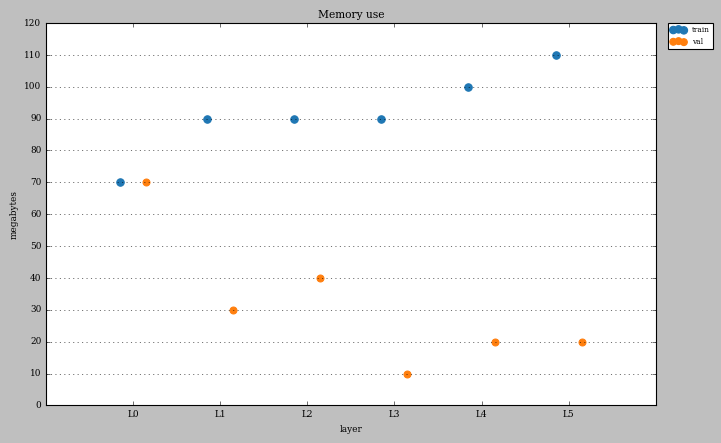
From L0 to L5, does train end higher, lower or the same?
higher
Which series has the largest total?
train
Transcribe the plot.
Title: Memory use
x-axis: layer, ticks L0 L1 L2 L3 L4 L5
y-axis: megabytes, ticks 0 10 20 30 40 50 60 70 80 90 100 110 120
Legend: train, val
Values:
train: 70 90 90 90 100 110
val: 70 30 40 10 20 20
